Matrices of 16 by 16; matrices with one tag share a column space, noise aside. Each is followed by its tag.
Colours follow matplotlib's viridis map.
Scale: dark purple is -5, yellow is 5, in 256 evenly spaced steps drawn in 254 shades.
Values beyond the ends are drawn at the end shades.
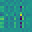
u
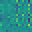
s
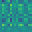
s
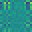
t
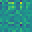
t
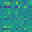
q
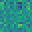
t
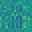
u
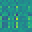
u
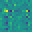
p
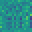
u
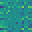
q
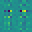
p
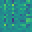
s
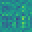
u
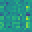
u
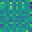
t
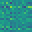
q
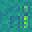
u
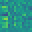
u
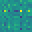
p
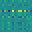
p
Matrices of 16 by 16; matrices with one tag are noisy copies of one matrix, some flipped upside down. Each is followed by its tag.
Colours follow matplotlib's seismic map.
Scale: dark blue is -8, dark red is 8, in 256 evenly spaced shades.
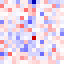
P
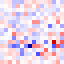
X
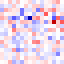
X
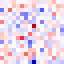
P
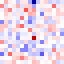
P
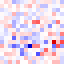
X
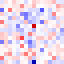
P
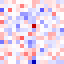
P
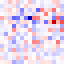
X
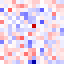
P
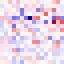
X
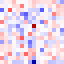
P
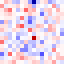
P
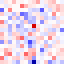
P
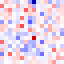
P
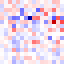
X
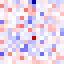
P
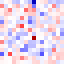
P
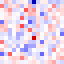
P
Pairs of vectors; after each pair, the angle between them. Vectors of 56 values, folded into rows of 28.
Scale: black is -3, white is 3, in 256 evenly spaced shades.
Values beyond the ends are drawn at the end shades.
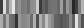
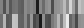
partly opposed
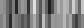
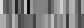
partly aligned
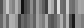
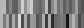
partly opposed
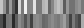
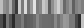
nearly parallel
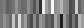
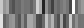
partly opposed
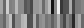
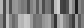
partly aligned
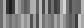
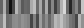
nearly parallel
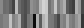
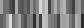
nearly parallel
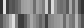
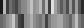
nearly parallel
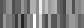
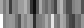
partly opposed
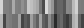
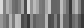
partly aligned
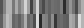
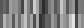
partly aligned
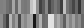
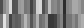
partly opposed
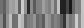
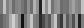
orthogonal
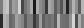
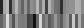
partly aligned
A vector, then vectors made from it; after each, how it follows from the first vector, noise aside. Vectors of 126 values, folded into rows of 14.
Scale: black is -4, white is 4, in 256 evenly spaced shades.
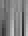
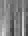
negated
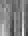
negated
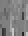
partly zeroed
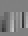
partly zeroed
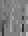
partly zeroed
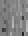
partly zeroed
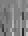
partly zeroed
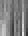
negated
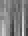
negated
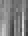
negated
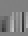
partly zeroed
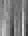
negated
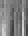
negated
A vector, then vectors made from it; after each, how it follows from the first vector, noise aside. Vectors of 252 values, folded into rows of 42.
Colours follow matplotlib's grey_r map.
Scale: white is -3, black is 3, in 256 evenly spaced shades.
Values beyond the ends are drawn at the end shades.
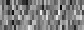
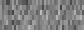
shrunk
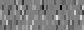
partly zeroed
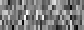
reversed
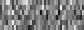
negated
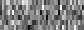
negated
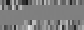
partly zeroed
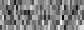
wrapped around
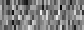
copied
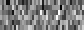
copied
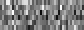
negated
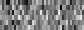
copied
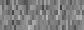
shrunk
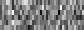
negated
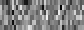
copied
